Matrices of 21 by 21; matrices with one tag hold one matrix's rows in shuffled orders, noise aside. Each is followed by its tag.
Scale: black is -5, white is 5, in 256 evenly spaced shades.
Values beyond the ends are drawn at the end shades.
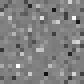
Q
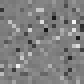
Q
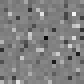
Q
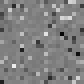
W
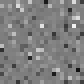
Q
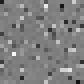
W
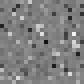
Q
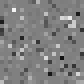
W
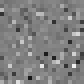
Q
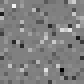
W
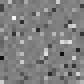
W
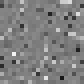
W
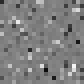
Q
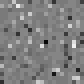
Q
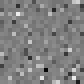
Q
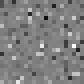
Q
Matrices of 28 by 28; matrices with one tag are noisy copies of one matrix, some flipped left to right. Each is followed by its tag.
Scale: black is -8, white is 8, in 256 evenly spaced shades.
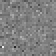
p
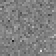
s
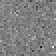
p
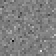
s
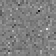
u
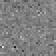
p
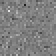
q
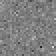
p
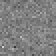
p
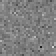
p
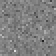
s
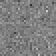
q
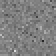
s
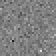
s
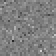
s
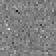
u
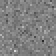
s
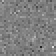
p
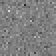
q
